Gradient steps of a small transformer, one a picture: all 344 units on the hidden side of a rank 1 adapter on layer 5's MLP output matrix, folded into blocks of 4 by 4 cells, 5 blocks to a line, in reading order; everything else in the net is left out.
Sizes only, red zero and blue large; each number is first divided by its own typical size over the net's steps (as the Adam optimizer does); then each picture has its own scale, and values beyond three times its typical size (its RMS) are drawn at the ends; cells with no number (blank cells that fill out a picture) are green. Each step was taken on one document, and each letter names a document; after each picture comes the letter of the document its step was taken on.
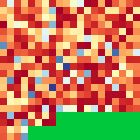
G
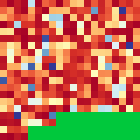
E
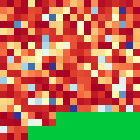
E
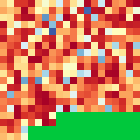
G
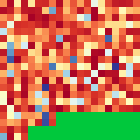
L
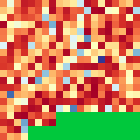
G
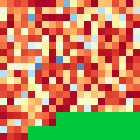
L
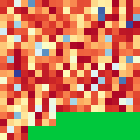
L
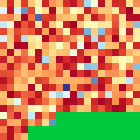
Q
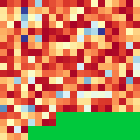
Q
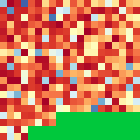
G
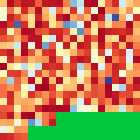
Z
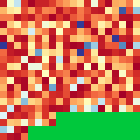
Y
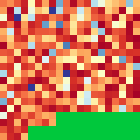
Y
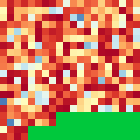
L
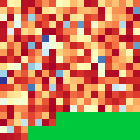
Y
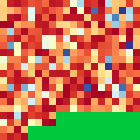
Z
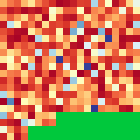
Y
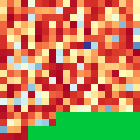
L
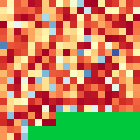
G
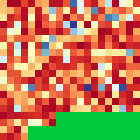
Z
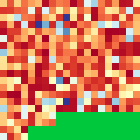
Q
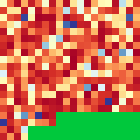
Z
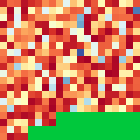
Y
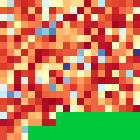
G
